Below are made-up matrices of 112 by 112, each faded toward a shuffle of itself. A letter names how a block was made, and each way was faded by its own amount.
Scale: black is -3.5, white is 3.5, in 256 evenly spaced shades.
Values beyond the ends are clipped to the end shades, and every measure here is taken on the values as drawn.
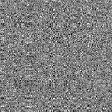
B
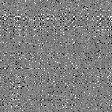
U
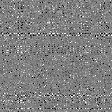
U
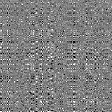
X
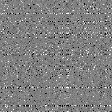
U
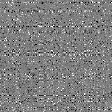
U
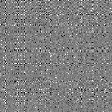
X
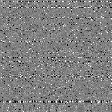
U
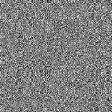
B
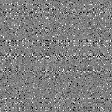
U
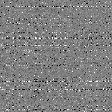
U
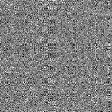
B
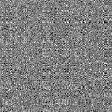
B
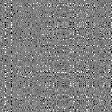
X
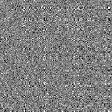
B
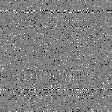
U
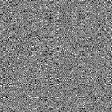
B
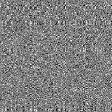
B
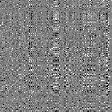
X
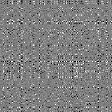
X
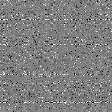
U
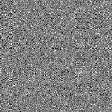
B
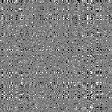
X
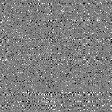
U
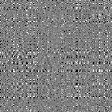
X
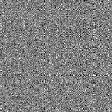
B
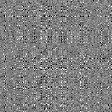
X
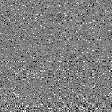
U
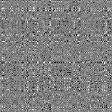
X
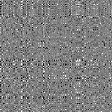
X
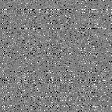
U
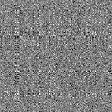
B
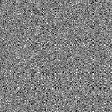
B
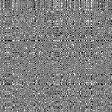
X
